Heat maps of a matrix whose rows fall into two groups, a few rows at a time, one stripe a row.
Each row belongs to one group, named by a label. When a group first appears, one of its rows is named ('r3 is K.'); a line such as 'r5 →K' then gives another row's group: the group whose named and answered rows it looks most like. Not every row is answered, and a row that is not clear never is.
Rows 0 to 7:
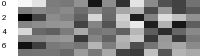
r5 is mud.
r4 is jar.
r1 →mud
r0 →jar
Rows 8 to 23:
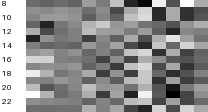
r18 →jar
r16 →jar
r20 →jar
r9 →mud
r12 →jar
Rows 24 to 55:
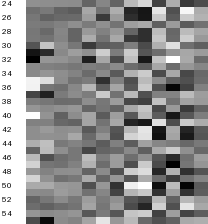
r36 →jar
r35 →jar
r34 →mud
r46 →jar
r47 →jar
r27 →mud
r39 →mud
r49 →jar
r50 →mud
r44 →jar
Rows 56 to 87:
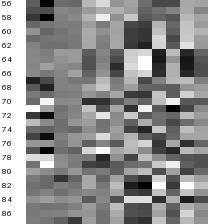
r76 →mud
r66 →mud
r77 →jar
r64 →mud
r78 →jar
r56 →jar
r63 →mud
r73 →jar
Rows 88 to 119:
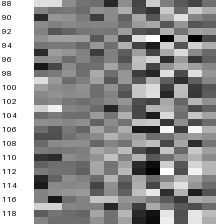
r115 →mud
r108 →mud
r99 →jar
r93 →mud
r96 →mud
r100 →mud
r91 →mud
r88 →jar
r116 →jar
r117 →jar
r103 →jar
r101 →mud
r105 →mud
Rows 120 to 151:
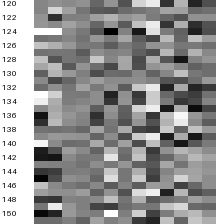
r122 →jar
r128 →jar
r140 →jar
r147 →mud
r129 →jar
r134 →jar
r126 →jar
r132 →mud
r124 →jar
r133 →jar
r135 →mud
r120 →mud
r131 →jar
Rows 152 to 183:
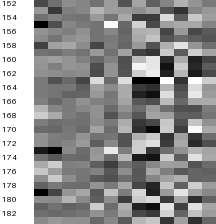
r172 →mud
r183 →mud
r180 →mud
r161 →mud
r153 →jar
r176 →jar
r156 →mud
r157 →mud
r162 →mud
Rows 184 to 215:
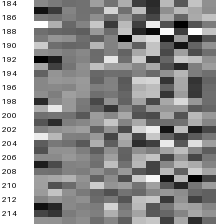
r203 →jar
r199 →jar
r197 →mud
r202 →mud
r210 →jar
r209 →mud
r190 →jar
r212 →mud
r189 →mud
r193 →jar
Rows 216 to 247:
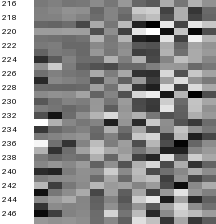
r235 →mud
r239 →mud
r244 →mud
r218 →mud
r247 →mud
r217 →mud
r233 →jar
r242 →jar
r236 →jar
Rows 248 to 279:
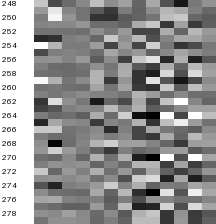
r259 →jar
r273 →mud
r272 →jar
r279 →mud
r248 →jar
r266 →jar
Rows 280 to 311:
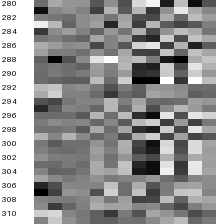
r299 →mud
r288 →jar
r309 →jar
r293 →jar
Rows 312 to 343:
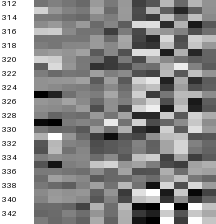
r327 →mud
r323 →mud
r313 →jar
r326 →mud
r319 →mud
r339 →mud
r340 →mud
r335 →jar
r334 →mud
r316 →jar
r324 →mud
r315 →mud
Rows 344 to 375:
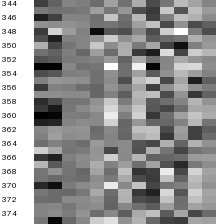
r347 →mud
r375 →jar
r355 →mud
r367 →jar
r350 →jar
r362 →mud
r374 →mud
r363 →mud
